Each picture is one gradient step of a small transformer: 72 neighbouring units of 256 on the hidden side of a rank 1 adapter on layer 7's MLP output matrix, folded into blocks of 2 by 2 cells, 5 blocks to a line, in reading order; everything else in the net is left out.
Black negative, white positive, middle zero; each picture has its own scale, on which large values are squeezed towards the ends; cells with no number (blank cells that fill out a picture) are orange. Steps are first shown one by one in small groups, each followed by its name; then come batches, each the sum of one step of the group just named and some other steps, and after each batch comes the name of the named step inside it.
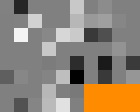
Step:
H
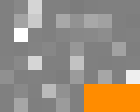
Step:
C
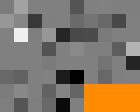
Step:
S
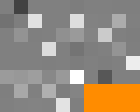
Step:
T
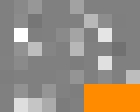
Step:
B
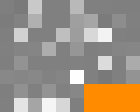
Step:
T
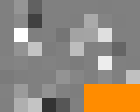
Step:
B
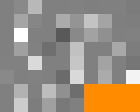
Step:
C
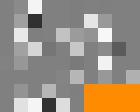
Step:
B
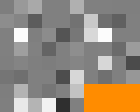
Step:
S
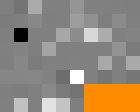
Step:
T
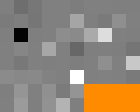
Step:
T
